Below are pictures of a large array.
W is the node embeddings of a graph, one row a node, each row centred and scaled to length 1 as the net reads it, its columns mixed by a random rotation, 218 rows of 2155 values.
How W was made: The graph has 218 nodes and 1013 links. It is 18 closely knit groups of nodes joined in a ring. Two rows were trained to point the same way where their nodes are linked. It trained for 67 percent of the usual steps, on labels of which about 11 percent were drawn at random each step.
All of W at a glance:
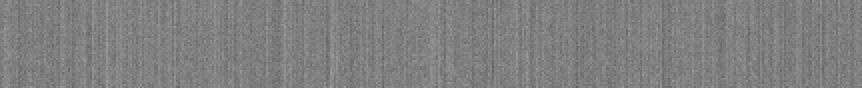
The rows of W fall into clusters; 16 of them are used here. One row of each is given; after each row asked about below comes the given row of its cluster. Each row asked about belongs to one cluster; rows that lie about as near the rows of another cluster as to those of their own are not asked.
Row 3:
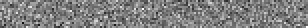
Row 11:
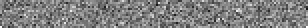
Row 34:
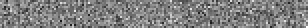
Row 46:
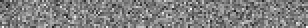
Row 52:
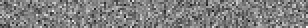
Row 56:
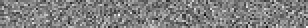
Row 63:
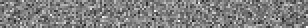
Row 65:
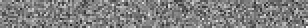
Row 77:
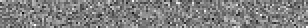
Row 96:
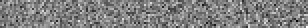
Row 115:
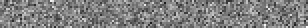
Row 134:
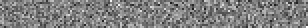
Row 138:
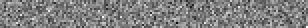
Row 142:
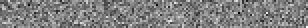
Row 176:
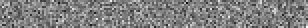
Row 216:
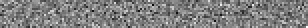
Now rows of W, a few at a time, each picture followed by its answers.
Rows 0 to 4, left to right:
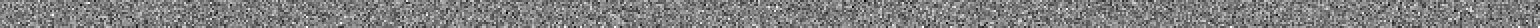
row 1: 56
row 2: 134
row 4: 11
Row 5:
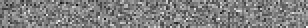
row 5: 11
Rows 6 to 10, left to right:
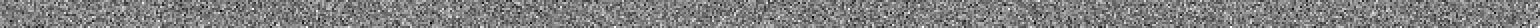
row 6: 65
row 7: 3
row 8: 56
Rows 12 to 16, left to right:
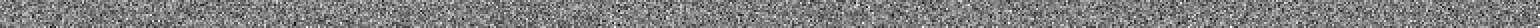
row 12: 115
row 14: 216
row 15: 46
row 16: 63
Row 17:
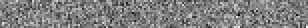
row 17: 77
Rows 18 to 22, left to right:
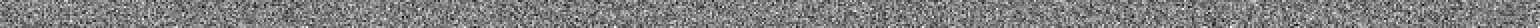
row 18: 65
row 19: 56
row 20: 11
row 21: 176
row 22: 34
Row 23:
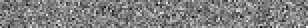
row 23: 11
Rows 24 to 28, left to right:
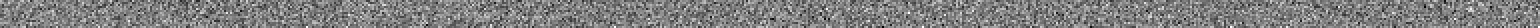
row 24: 216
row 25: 142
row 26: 56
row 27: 77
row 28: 11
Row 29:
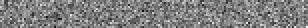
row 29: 115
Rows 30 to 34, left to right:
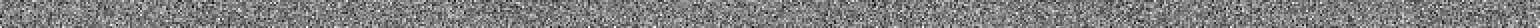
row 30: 11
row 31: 3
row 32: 176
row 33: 216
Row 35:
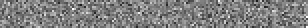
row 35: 176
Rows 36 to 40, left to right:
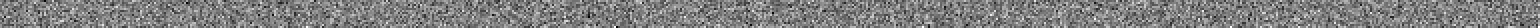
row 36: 176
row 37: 138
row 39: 134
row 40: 176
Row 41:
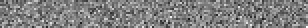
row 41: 46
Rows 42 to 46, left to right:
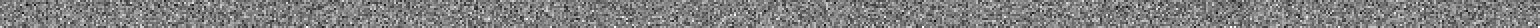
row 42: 134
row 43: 11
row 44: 56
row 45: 65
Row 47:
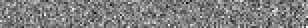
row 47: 176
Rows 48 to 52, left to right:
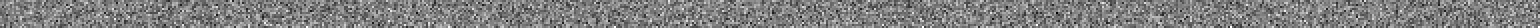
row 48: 96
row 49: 134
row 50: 65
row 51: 77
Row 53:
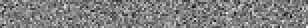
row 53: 216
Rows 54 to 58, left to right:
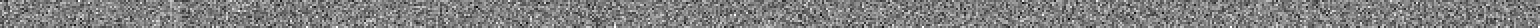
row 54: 34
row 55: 176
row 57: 56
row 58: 46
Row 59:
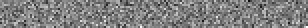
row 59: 134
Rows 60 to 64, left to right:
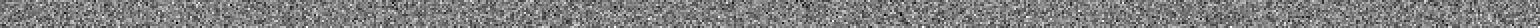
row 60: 63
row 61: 46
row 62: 138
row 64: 96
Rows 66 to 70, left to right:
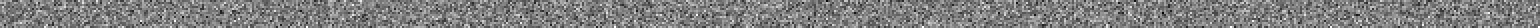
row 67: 115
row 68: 142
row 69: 142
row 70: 216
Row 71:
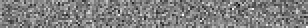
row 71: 65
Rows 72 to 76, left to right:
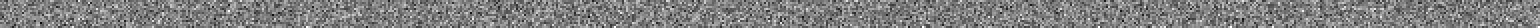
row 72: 34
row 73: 138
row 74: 34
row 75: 63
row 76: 3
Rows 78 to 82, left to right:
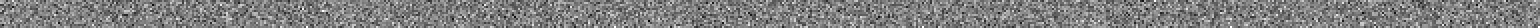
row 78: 216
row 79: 56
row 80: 77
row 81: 34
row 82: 138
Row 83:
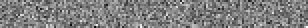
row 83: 134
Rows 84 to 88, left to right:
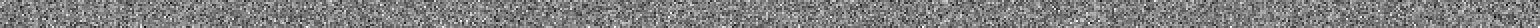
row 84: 134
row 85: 34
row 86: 142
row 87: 34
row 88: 96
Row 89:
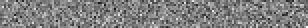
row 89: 56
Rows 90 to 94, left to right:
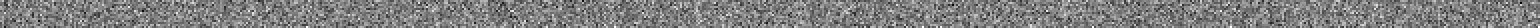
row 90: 115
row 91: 138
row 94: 52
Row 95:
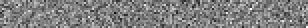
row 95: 216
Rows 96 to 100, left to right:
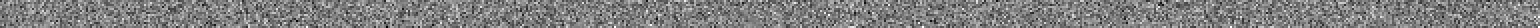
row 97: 52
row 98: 77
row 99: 65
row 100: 3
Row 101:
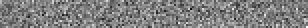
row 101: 65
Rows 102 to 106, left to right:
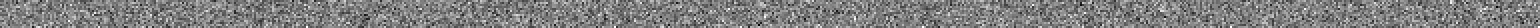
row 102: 46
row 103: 115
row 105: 11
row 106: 176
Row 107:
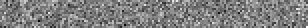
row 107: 115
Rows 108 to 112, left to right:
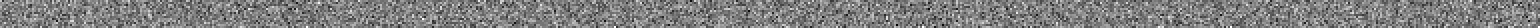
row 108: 65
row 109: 96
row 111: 77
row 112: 52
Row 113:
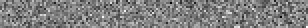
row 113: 138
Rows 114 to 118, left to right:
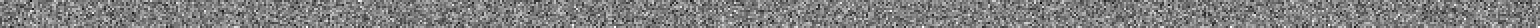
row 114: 77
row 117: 138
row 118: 134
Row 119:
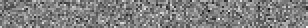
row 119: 11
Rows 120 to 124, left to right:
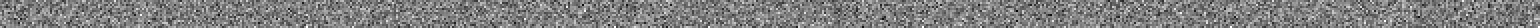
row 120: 63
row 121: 96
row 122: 115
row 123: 216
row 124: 34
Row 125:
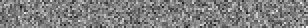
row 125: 96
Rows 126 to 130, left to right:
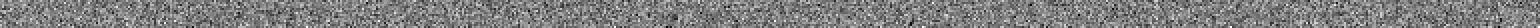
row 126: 34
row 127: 65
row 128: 115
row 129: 134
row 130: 52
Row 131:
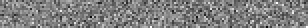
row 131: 56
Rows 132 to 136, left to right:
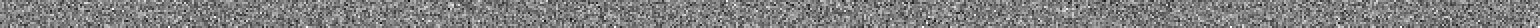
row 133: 52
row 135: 3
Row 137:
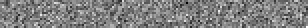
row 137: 142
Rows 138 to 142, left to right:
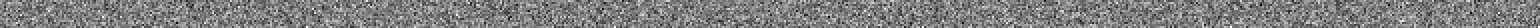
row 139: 65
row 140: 115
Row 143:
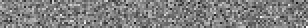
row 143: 65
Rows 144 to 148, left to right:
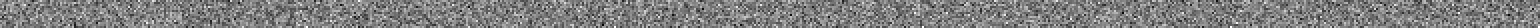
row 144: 34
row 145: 115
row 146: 115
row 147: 142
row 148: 216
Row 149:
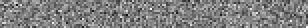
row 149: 216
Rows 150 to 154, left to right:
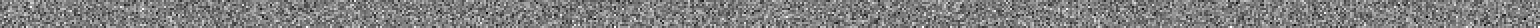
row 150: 3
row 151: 46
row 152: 46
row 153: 3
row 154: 77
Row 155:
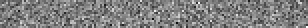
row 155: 63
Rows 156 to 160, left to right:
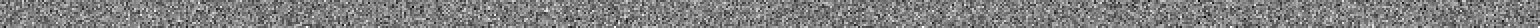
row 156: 63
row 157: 11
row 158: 3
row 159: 138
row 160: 134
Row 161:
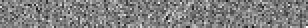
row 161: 134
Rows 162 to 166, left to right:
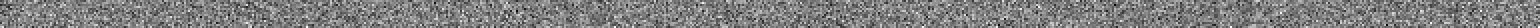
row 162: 46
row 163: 63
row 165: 34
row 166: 115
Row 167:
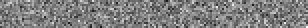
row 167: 96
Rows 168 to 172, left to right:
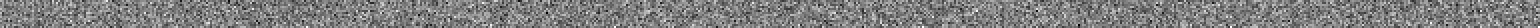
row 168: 65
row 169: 142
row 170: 96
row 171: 52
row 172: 96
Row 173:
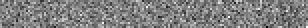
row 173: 176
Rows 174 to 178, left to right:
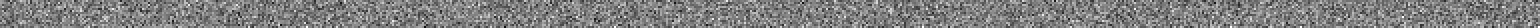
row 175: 142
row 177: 56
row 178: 46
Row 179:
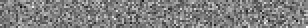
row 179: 96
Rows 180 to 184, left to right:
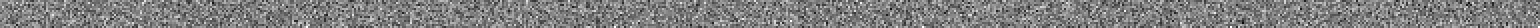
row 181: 176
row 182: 34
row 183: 52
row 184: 65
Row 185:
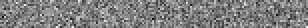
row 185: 34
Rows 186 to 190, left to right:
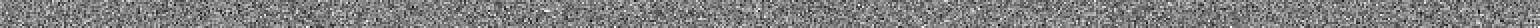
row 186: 65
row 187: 11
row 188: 3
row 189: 34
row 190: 96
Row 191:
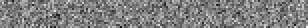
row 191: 115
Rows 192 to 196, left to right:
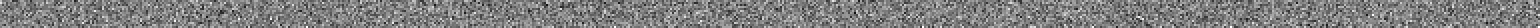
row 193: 65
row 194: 142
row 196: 63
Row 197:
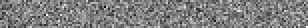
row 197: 11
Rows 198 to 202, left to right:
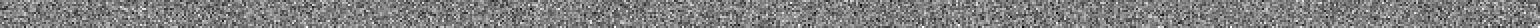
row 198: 3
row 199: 216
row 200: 142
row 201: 77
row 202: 56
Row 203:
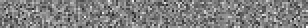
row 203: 77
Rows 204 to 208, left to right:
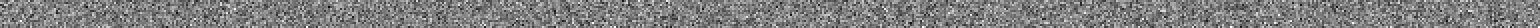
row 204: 216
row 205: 96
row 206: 115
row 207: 11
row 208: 11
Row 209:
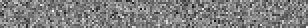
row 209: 216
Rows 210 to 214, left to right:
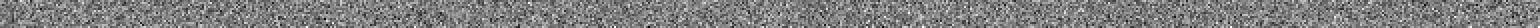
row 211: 77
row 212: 56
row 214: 138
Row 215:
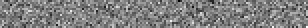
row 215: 11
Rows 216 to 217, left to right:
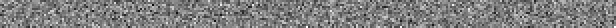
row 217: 115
